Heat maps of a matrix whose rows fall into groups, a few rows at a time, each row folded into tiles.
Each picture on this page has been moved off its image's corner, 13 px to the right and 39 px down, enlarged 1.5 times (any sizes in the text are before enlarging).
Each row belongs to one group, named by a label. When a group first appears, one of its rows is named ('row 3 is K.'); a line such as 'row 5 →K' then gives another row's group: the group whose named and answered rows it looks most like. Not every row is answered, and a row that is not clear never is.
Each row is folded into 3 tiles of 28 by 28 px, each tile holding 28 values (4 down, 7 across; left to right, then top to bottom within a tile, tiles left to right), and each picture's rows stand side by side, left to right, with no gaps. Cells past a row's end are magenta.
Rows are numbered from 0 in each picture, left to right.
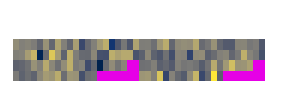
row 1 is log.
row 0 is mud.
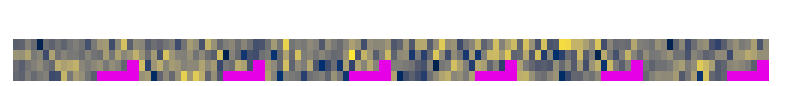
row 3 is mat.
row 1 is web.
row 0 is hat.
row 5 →hat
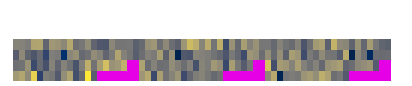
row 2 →web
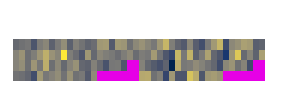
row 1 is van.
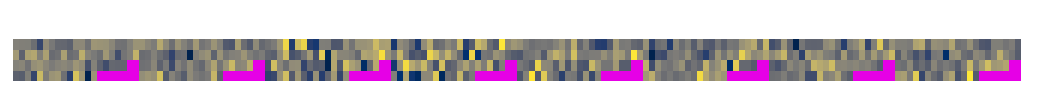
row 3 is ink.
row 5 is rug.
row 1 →log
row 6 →hat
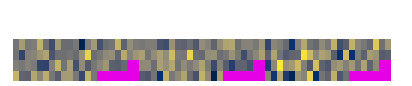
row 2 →ink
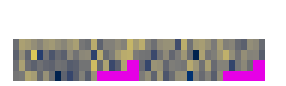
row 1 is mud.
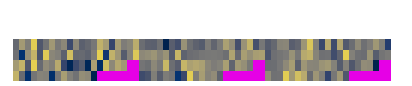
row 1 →hat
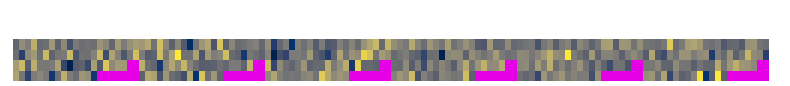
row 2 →rug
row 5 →log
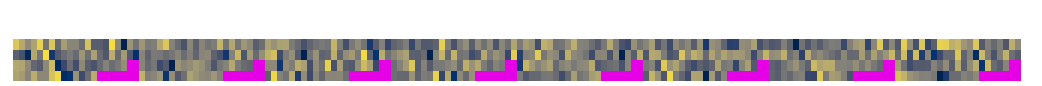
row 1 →van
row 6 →hat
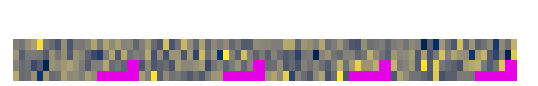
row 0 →van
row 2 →log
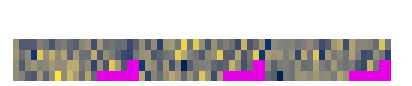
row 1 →mat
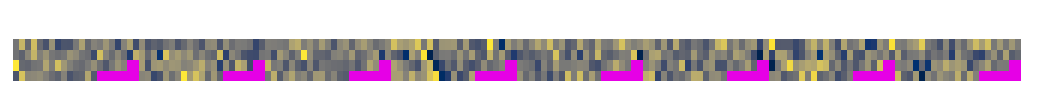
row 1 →web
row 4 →mat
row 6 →mud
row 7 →van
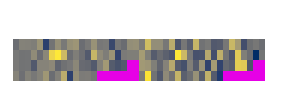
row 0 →mat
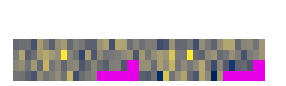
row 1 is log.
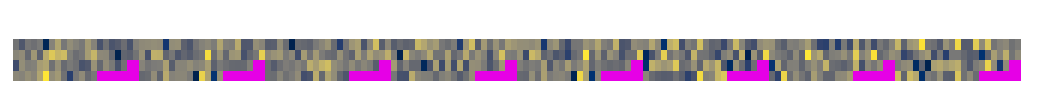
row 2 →hat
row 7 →van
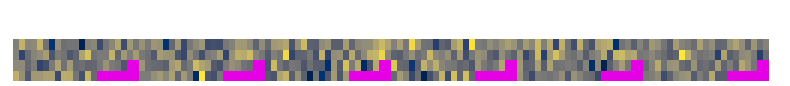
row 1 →hat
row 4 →mud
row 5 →ink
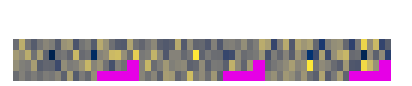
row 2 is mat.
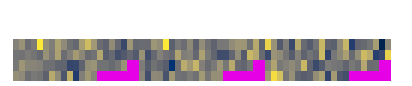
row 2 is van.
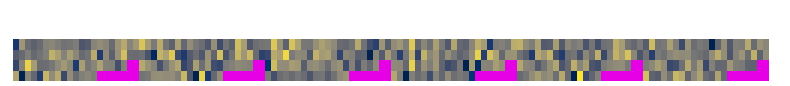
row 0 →ink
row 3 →mud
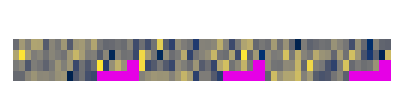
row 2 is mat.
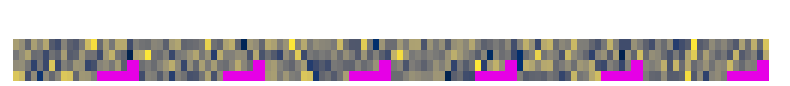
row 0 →van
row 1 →ink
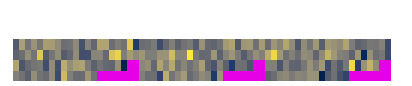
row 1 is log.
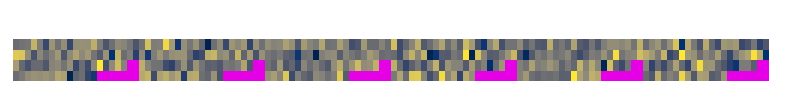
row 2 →log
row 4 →rug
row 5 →mud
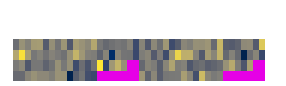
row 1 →mat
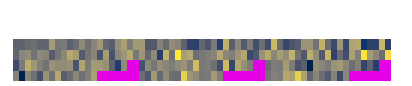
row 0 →ink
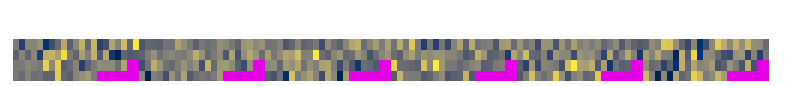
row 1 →ink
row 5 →van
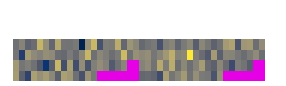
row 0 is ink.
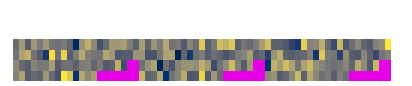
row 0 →van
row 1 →van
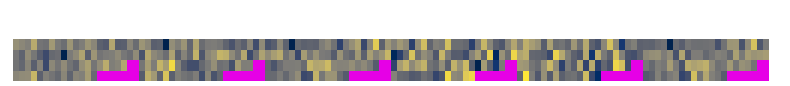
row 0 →log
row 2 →hat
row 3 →rug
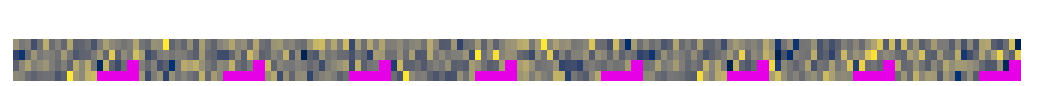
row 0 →rug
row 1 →van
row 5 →rug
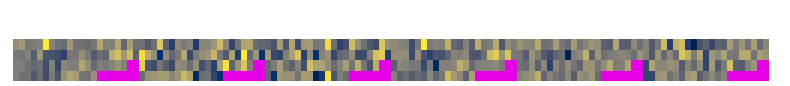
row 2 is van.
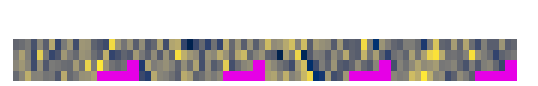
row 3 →mat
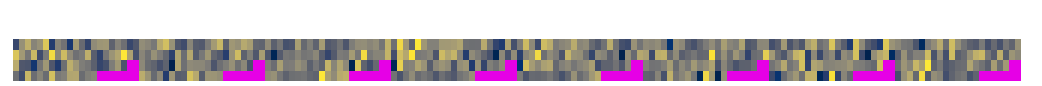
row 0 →mud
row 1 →van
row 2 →rug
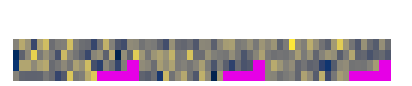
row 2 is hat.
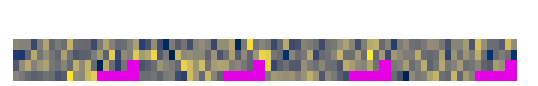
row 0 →rug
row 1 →hat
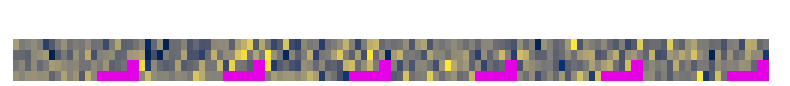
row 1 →rug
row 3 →mud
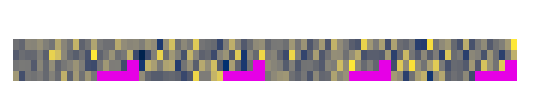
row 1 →rug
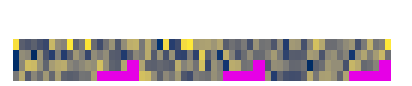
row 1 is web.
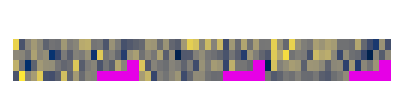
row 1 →web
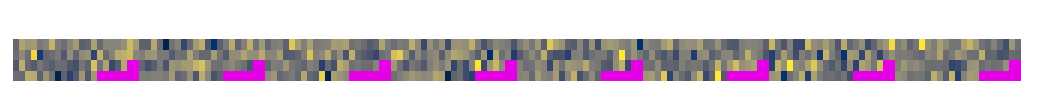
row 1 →hat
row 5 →log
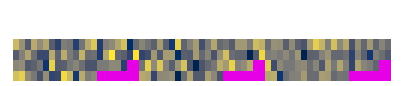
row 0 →van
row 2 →web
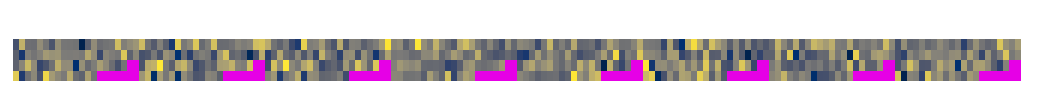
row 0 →ink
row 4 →rug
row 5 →web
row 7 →ink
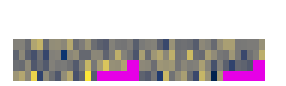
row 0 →log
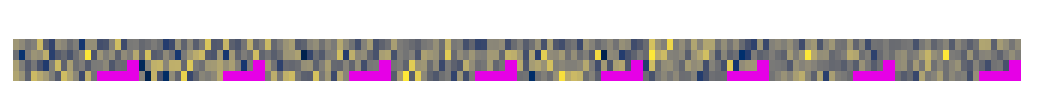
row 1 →ink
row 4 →web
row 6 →mat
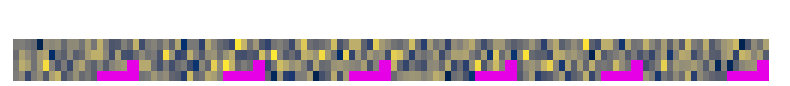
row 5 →mud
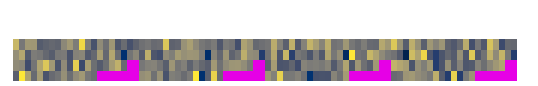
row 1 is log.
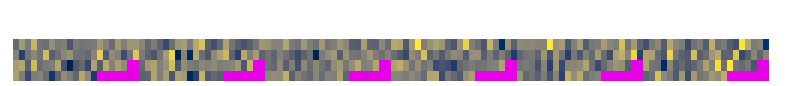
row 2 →log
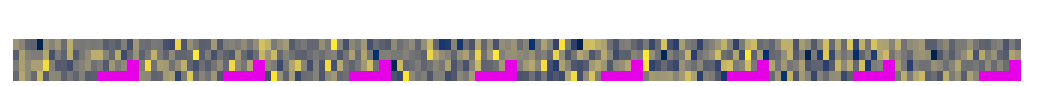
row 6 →web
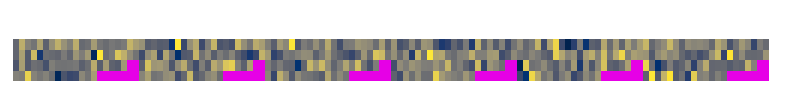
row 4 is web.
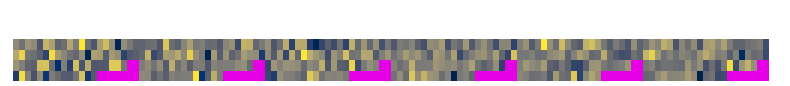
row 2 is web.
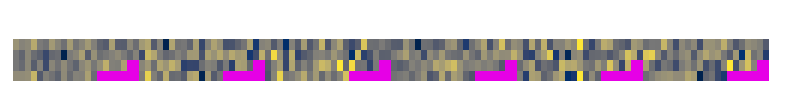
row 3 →hat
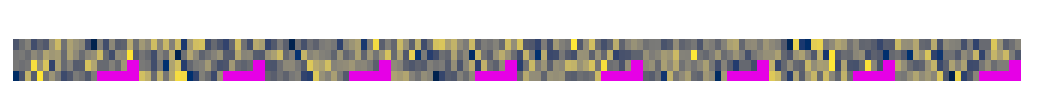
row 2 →hat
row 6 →web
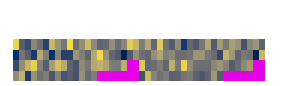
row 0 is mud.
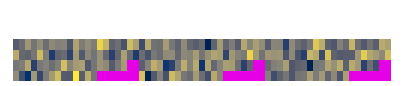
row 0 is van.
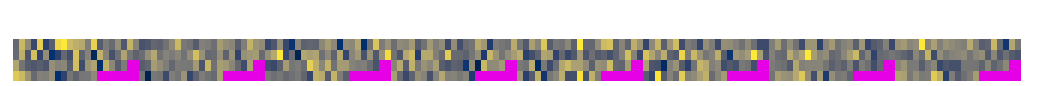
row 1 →ink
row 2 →hat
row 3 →mud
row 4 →van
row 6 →mat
